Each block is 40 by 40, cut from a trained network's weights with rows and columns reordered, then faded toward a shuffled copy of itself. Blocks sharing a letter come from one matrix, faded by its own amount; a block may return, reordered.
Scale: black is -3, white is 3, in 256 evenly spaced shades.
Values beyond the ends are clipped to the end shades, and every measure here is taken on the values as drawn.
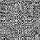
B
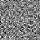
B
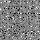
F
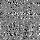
F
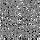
F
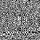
B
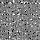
F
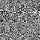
B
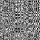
B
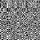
B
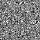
B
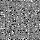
F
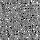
F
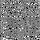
F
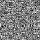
B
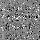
F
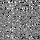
F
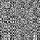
B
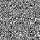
B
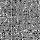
F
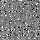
F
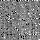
F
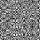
B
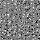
F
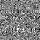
B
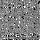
F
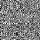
B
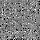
F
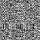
B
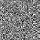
B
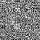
B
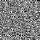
B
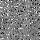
F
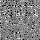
F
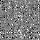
F
